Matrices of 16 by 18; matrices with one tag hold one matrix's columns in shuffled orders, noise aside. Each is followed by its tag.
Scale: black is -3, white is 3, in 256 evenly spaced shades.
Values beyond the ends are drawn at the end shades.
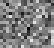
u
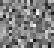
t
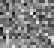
u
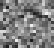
t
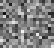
u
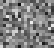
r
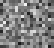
r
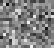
u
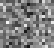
r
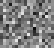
u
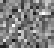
t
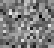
t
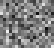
u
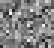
t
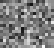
u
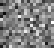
r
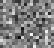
u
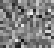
t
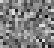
t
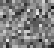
t
